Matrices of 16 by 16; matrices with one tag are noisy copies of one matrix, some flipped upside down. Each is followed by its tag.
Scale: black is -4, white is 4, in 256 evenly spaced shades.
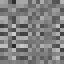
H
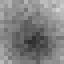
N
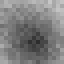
N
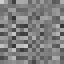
H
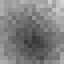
N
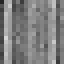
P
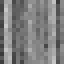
P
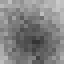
N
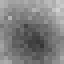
N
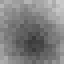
N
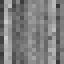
P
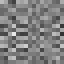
H
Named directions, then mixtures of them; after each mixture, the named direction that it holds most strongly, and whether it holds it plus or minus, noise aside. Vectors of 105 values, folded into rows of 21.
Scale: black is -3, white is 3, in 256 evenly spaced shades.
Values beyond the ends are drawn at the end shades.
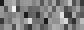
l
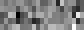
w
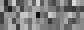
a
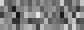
l, minus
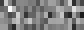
a, minus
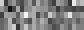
a, plus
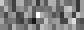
l, minus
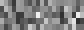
l, minus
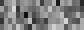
l, plus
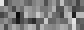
w, plus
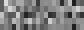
a, minus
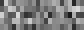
a, minus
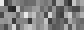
l, minus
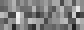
w, minus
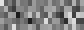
l, minus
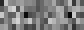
l, plus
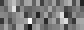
l, plus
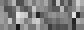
w, minus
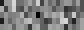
l, plus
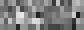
w, minus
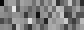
l, plus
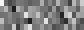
l, minus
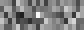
a, minus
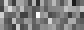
a, minus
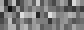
a, plus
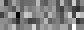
w, plus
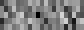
l, plus
